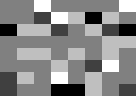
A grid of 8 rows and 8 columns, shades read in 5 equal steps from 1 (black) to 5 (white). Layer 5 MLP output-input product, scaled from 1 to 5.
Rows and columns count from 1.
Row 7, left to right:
2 4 3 5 3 4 3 3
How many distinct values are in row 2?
5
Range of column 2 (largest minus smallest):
1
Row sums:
28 25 21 26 28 26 27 19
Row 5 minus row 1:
0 1 -1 0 1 0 1 -2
